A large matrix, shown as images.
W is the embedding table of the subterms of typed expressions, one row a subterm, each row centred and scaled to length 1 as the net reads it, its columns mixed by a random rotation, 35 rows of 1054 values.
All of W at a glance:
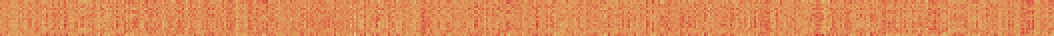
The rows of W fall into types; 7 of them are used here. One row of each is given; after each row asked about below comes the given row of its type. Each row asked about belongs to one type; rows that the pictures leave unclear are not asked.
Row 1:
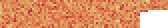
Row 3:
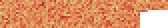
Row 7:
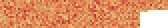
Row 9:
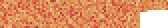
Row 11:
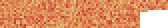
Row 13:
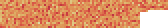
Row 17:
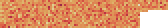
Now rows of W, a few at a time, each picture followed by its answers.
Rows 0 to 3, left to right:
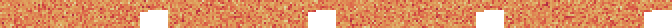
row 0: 11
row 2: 11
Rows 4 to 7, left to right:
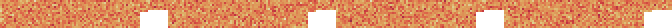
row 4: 1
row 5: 13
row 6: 1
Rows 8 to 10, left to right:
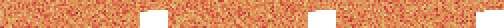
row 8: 9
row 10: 17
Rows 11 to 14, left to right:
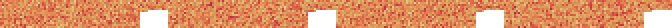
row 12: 3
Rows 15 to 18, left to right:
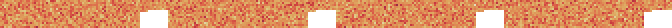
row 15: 9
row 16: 7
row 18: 3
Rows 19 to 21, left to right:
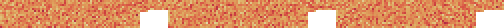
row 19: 13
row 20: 13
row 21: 3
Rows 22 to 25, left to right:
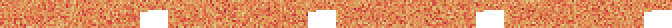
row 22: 11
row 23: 17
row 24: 7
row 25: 7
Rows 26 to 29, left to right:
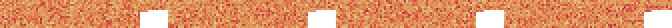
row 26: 3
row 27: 17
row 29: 13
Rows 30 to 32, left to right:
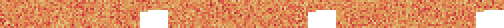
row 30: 11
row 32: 11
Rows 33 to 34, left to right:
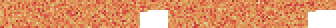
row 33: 9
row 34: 7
